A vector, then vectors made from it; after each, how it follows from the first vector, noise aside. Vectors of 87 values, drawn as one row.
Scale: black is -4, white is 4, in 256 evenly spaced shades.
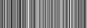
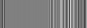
partly zeroed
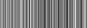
wrapped around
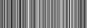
copied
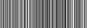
wrapped around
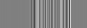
partly zeroed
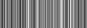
copied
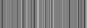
partly zeroed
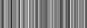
sign-scrambled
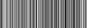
wrapped around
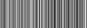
wrapped around
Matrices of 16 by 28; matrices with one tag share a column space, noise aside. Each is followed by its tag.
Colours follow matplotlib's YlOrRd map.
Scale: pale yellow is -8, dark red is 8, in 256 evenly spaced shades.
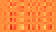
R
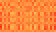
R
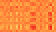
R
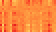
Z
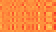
R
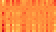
Z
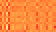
R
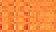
R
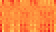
Z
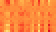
Z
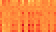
Z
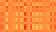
R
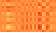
R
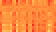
Z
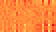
Z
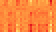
Z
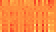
Z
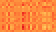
R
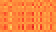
R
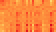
Z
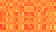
R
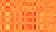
R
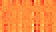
Z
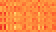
R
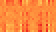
Z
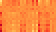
Z
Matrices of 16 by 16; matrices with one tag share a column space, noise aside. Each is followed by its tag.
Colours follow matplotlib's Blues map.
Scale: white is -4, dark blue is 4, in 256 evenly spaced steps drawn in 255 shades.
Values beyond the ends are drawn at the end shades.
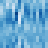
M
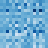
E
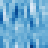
M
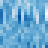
M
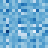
E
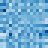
E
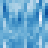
M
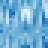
M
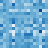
E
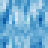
M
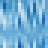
M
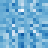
E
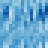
M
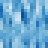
M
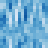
M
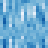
M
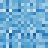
E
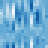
M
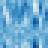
M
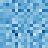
E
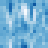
M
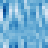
M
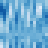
M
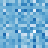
E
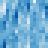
M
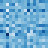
E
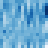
M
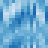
M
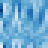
M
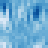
M
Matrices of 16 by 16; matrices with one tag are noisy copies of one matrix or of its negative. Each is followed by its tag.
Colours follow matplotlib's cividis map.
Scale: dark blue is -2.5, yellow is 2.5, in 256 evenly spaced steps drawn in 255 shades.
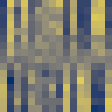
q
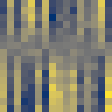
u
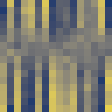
u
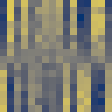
q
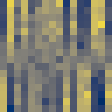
q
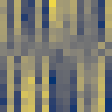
u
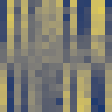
q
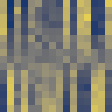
q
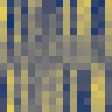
q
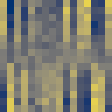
q
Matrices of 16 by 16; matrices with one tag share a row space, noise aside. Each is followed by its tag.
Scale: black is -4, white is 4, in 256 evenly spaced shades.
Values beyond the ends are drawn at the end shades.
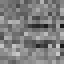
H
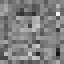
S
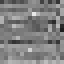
H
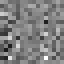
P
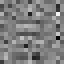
S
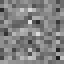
S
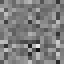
S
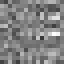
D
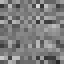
D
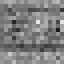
H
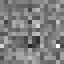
S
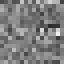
D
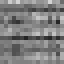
H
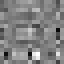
S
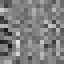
P
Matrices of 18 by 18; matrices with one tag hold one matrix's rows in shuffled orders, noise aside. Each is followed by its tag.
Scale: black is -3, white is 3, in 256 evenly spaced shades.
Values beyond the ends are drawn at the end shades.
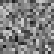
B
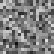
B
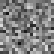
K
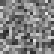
K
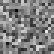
B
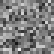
B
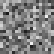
K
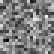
K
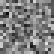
K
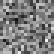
B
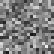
K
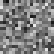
K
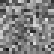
K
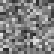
K
